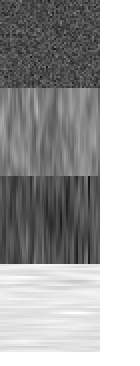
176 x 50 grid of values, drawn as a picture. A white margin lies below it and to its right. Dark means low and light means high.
It is made of 4 by 1 panels. Panel 1,1: low, fine-grained. Panel 2,1: middling, streaked downward. Panel 3,1: low, streaked downward. Panel 4,1: very high, streaked across, faint in contrast.
